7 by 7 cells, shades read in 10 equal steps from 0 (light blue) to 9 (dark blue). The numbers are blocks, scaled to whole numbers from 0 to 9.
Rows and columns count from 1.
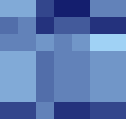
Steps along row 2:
down up down same up same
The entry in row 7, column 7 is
7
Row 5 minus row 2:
-3 -2 -3 -2 -2 -5 -5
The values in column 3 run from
3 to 8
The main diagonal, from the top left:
2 4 3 4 4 3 7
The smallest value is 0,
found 2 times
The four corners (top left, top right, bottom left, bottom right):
2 4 7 7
